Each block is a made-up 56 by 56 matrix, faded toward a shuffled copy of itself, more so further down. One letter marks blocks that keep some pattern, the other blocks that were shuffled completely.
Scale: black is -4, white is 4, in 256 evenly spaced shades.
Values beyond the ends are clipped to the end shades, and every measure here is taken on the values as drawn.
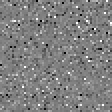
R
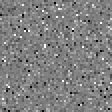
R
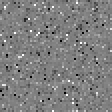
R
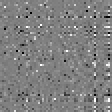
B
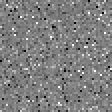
R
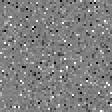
R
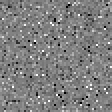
R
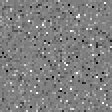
R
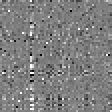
B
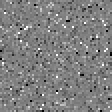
R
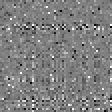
B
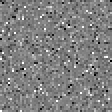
R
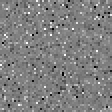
R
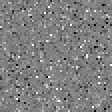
R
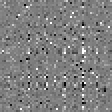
B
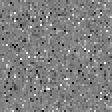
R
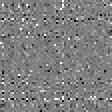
B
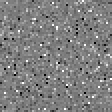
R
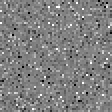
R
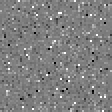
R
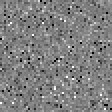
R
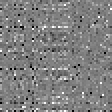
B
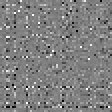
B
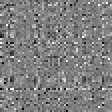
B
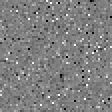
R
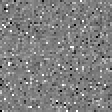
R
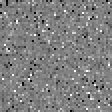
R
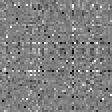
B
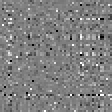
B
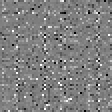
B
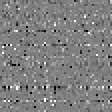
B
